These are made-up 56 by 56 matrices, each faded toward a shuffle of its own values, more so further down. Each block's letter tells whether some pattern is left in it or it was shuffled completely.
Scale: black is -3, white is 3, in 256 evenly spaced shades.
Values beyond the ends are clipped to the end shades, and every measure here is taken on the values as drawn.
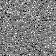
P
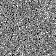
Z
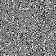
P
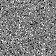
Z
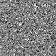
P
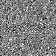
P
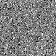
P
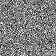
Z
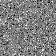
Z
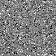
P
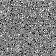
Z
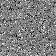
Z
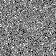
Z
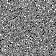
Z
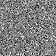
P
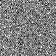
Z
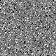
Z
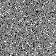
Z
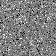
Z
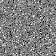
P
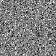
P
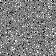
Z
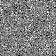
P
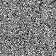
Z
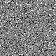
Z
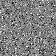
P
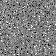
Z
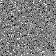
P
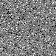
Z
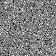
Z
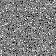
Z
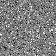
Z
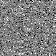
P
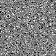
P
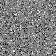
P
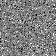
Z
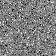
Z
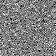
P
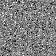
Z
